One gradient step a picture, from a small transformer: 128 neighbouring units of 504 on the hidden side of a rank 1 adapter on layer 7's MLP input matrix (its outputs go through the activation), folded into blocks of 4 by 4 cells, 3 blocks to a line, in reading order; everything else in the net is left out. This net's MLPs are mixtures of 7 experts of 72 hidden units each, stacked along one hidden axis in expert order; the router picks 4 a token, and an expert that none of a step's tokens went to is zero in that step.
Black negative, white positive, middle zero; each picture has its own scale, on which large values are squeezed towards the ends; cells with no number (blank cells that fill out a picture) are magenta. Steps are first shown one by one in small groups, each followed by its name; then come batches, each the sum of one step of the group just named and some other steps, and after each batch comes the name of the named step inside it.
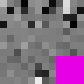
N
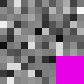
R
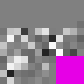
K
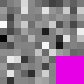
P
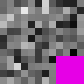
R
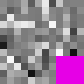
P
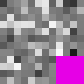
R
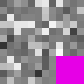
R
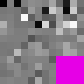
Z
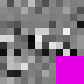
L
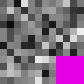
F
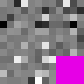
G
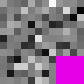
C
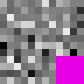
L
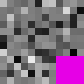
C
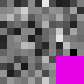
Z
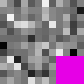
F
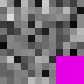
F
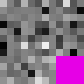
G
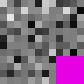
C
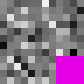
G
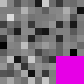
Z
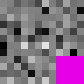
Z
